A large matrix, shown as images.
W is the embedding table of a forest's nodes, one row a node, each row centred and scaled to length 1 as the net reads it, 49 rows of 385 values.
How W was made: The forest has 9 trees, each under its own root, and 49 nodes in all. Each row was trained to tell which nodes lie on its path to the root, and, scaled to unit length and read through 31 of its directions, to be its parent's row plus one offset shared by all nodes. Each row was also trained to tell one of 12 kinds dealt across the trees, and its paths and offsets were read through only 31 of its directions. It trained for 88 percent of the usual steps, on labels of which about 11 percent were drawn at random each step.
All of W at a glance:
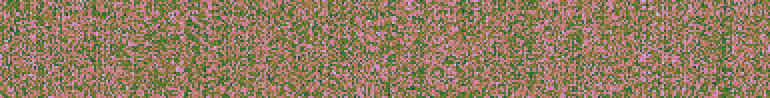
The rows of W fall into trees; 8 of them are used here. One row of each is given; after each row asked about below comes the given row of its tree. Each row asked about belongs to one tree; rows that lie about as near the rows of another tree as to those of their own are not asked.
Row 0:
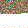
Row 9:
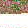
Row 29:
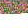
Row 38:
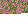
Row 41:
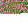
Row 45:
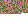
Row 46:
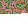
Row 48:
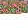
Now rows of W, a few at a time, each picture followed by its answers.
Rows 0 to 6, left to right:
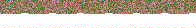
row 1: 29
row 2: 29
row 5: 48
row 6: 48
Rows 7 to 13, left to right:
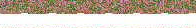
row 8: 9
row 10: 41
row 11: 45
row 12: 0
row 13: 46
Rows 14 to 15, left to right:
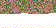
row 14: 46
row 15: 0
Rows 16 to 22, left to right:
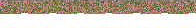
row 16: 9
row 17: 41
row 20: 38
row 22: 45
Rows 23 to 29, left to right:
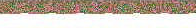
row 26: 45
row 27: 0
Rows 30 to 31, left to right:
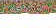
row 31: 48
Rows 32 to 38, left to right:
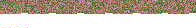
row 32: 0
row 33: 45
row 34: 45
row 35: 46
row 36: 29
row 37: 41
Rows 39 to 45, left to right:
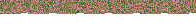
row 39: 0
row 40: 46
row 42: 0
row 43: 29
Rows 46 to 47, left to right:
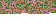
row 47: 46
